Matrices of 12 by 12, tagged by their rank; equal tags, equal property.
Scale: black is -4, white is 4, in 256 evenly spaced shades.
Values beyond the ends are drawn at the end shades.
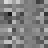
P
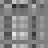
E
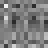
P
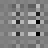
E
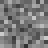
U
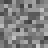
U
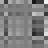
E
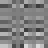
E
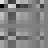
E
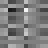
E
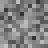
U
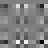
E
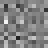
P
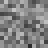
U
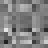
P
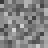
U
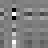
E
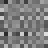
P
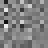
P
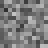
U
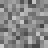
U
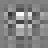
E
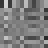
P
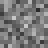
U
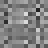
P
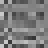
P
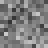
U
